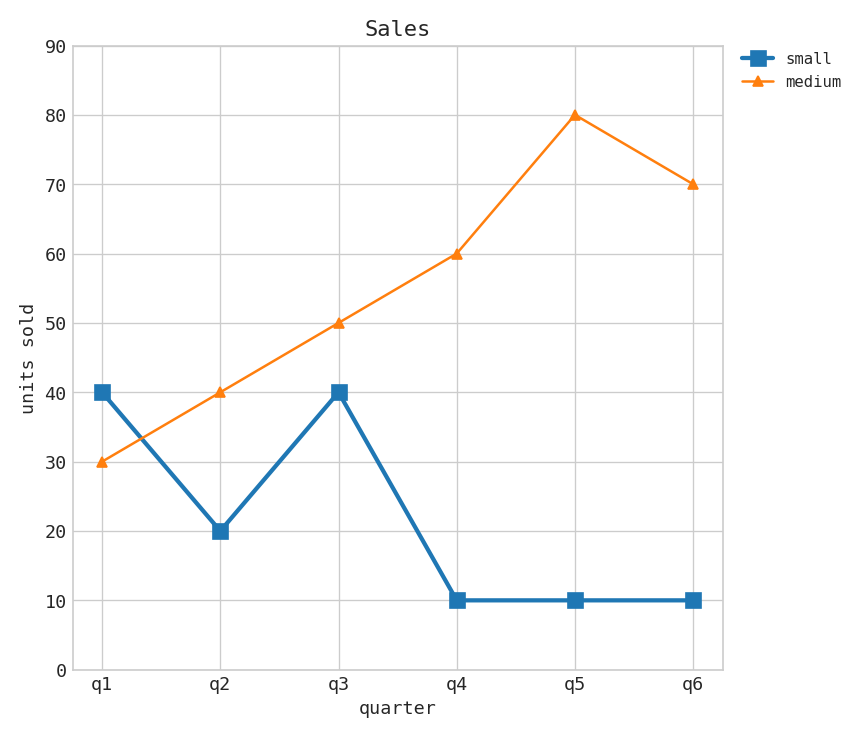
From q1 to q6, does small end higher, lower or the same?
lower
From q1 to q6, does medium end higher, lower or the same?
higher
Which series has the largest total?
medium
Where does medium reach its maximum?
q5
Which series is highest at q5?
medium
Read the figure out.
Title: Sales
x-axis: quarter, ticks q1 q2 q3 q4 q5 q6
y-axis: units sold, ticks 0 10 20 30 40 50 60 70 80 90
Legend: small, medium
Values:
small: 40 20 40 10 10 10
medium: 30 40 50 60 80 70
